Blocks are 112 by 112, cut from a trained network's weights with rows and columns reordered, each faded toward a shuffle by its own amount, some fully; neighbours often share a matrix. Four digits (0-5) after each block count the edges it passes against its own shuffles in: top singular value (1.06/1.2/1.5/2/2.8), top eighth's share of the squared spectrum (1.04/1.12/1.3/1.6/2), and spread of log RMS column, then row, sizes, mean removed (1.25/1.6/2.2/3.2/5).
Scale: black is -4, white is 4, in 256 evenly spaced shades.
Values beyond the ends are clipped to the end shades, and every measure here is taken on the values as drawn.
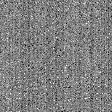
3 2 0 2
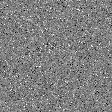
0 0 0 0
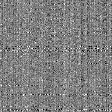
4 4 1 3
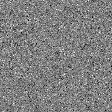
2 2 1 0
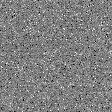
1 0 0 0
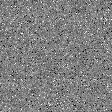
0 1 0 0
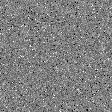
0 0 0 0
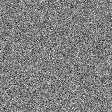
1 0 0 0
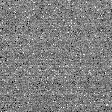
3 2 1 0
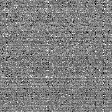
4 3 3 1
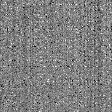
3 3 0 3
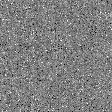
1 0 0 0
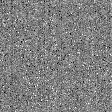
2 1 0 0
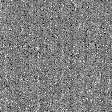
2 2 0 1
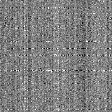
4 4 1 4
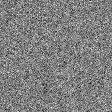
2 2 0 0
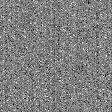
2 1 0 1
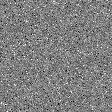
0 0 0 0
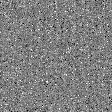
1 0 0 0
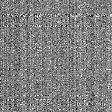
4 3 0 3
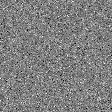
1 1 0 0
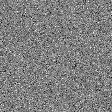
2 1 0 0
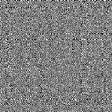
4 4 3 3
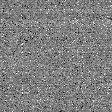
2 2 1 0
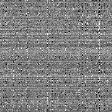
4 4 3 1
